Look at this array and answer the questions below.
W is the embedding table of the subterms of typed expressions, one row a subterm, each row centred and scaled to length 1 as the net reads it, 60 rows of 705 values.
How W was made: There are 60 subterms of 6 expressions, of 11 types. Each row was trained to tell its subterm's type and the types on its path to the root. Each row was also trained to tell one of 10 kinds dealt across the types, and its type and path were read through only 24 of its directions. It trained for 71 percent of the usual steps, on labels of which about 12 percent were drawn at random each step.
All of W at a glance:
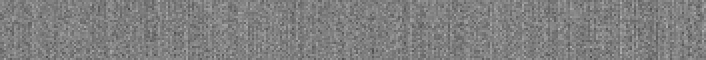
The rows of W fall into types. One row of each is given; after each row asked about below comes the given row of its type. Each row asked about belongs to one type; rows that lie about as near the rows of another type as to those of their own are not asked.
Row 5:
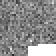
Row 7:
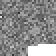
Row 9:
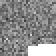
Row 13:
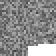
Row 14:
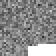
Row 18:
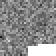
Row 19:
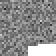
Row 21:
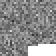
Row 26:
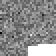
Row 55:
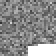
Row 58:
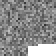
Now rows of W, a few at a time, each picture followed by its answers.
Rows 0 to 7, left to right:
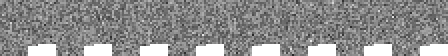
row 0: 9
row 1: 7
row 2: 7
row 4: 18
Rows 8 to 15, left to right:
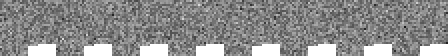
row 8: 7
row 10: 9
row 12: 7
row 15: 58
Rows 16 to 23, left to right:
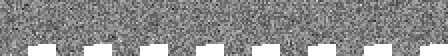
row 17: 55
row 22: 14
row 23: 14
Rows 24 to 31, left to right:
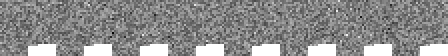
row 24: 5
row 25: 58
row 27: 26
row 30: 9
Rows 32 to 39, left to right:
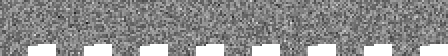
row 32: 19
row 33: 13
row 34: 26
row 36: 9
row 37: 18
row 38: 26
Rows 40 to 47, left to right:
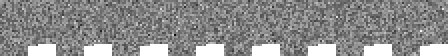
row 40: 9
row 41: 7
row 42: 18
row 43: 58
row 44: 19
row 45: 58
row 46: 14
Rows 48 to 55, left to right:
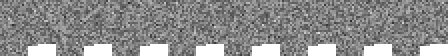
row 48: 18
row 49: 18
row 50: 58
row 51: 19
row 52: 18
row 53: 9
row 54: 26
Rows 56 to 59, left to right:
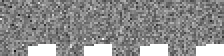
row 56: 19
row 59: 7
